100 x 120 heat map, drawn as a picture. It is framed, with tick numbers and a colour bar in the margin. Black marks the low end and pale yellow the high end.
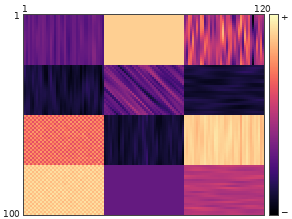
It is made of 4 by 3 panels. Panel 1,1: low, streaked downward, faint in contrast. Panel 1,2: very high, flat. Panel 1,3: middling, streaked downward, strong in contrast. Panel 2,1: very low, streaked downward, faint in contrast. Panel 2,2: low, slanting down to the right. Panel 2,3: very low, streaked across, faint in contrast. Panel 3,1: high, checkered. Panel 3,2: very low, streaked downward, faint in contrast. Panel 3,3: very high, streaked downward, faint in contrast. Panel 4,1: very high, checkered, faint in contrast. Panel 4,2: low, flat. Panel 4,3: middling, streaked across, faint in contrast.
